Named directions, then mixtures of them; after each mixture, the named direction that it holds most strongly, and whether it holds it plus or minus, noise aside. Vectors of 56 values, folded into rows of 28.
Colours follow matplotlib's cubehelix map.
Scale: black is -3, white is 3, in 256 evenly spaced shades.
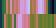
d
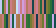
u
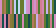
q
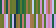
u, minus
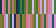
u, minus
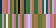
q, minus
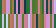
q, minus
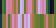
d, plus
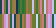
u, minus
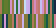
q, plus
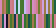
q, plus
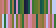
q, minus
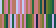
u, plus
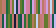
q, plus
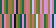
u, minus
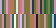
u, plus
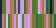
q, minus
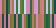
q, plus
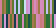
q, plus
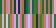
q, minus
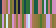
q, minus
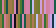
u, minus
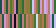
u, minus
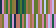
u, minus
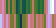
d, minus
